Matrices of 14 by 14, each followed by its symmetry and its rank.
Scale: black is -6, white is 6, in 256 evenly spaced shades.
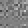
neither, rank three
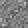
symmetric, full rank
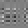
neither, rank one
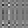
neither, rank one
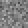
antisymmetric, full rank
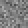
antisymmetric, full rank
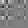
neither, rank one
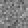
antisymmetric, full rank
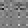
neither, rank two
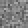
antisymmetric, full rank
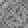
symmetric, full rank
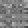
neither, rank three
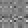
neither, rank two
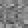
neither, rank three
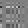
neither, rank one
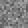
antisymmetric, full rank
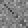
symmetric, full rank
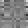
neither, rank two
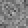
symmetric, full rank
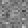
neither, rank three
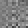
neither, rank two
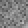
symmetric, full rank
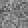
antisymmetric, full rank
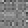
neither, rank three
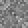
symmetric, full rank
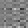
neither, rank two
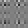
neither, rank one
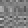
neither, rank two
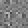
neither, rank three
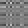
neither, rank one
